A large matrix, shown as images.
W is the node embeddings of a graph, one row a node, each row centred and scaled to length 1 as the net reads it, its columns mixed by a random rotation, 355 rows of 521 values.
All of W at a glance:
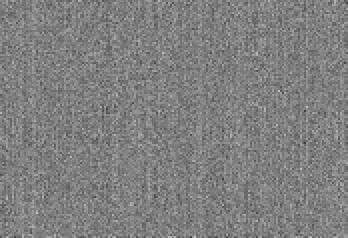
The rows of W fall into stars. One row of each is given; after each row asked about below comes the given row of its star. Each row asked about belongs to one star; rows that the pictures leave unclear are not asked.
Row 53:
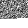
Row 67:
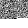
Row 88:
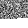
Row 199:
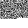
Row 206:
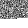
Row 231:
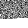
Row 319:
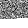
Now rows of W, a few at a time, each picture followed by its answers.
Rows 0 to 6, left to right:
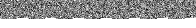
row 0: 67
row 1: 199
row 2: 67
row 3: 319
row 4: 206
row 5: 206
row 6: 206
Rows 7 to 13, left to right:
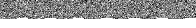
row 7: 199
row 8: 206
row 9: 199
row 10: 53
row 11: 231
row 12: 67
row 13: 53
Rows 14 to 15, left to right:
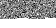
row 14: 67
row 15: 199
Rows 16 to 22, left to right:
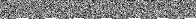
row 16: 319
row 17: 67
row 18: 88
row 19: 88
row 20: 319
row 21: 199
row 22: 67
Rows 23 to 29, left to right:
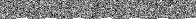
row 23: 67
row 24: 88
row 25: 67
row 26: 67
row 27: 199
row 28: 319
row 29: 319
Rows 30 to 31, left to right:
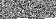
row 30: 231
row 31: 319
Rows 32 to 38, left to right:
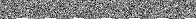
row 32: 319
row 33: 88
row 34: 199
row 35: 88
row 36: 231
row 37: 88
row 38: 67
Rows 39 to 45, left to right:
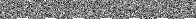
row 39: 231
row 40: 199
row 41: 67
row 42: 67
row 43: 53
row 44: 53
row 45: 88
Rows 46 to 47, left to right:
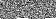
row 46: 231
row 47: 206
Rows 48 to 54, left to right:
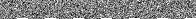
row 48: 67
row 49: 319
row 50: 231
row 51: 67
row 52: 53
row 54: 231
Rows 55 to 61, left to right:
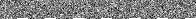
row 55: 206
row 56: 319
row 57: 319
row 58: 231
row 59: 206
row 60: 231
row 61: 231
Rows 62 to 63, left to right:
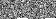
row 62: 199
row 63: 88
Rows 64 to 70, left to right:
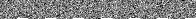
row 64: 88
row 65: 206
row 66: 199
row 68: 231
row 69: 231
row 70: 206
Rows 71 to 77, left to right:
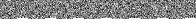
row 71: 319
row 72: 319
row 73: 199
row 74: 53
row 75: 206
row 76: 199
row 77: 199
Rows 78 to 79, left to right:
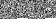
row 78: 53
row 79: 206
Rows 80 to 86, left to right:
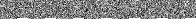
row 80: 206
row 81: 231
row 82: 53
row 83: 53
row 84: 206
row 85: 319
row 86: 88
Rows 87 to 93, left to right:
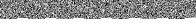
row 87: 231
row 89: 88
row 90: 67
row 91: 53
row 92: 319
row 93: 67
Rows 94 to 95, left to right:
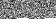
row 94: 67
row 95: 67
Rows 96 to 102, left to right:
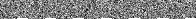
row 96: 88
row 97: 53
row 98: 53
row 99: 88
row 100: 319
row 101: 199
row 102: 199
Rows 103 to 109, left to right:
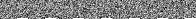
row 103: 53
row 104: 53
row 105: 231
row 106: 88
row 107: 88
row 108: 53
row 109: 67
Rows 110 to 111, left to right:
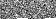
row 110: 199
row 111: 53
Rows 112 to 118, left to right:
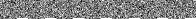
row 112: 67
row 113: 88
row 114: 67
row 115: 67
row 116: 206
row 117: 199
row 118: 206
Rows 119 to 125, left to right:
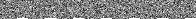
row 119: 319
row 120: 319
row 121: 199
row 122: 67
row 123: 53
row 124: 53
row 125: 231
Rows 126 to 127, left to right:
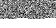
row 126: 319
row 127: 319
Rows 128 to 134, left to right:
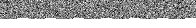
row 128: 206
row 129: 231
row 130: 88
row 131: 67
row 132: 88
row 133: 206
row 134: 67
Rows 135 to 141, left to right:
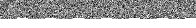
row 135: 199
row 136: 88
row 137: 231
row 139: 206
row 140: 53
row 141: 67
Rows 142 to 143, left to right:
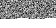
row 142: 53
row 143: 67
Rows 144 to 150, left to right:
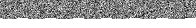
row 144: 231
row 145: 53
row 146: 319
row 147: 67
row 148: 88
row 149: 319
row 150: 206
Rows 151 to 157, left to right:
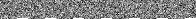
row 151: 319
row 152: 199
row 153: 199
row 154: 206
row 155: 53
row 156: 53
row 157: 53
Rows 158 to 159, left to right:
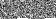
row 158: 199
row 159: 231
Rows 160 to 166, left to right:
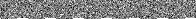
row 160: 199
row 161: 199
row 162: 67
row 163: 319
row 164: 88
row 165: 67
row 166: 199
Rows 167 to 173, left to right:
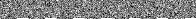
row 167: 67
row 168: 231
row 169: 231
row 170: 231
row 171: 231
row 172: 67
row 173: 88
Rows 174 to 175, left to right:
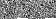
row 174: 88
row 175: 199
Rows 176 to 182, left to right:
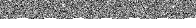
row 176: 319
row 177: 67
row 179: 206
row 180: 199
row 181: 206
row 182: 319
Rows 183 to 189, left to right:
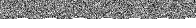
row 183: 67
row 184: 53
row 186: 231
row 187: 319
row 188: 67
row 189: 199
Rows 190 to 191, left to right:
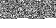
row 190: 231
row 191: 67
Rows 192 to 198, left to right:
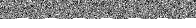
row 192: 53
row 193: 199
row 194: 231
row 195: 231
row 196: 67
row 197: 231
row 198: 88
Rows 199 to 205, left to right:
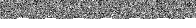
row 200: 231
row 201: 206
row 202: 206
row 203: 206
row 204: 231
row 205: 231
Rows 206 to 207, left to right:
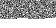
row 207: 206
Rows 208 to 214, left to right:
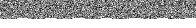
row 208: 199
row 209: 231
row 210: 67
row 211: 67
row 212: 53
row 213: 231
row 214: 67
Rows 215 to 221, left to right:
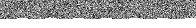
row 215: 67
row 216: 53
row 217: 231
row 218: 206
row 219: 53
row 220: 231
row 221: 319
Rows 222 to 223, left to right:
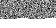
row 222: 53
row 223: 67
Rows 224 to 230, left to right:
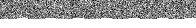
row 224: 319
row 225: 88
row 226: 206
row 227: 88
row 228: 88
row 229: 206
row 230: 67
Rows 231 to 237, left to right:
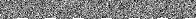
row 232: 206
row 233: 319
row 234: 206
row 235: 319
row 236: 53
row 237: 53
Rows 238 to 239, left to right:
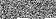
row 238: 231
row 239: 319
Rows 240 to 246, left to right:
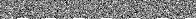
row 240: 206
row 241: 88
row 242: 88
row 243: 231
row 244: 231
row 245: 53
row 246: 319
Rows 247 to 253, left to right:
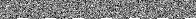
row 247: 53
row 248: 88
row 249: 67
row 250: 53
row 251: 199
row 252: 206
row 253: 67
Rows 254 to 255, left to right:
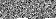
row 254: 199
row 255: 53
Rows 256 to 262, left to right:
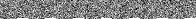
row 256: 231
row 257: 67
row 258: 319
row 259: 199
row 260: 53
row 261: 319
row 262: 319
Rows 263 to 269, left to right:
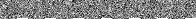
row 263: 319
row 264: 206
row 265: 53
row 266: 88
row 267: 67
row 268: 67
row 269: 231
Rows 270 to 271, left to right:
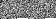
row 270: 53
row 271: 53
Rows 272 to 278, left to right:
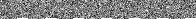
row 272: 319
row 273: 88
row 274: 231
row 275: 199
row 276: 67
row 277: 67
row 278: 231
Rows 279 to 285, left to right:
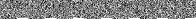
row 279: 67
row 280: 67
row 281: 199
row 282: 231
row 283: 67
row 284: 67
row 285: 206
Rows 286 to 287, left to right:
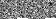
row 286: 199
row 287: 199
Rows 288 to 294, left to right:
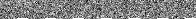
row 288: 88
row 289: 88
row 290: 319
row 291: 319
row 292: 67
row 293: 206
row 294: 67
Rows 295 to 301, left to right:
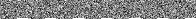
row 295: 67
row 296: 231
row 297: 319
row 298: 206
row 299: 319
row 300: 231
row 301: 67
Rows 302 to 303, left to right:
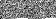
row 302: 53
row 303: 88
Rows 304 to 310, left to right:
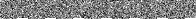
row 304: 231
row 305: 206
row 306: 88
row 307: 88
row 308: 88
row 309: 199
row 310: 319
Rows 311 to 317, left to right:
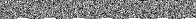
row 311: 88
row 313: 53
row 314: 88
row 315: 319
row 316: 319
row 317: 88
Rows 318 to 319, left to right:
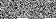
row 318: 319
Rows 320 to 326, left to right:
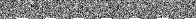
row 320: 67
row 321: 199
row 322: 53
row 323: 53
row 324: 88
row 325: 319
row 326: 231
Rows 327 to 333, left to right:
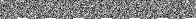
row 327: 199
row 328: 53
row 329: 206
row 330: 53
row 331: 206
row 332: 53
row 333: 67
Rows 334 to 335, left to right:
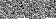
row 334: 231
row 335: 199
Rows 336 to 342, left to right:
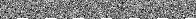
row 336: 319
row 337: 199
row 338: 67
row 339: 199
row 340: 88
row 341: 88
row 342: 88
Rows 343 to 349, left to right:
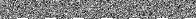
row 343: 67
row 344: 206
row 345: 199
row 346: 53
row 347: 231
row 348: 319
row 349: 53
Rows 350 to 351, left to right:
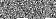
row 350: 231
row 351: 88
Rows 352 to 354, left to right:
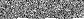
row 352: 88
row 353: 88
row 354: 319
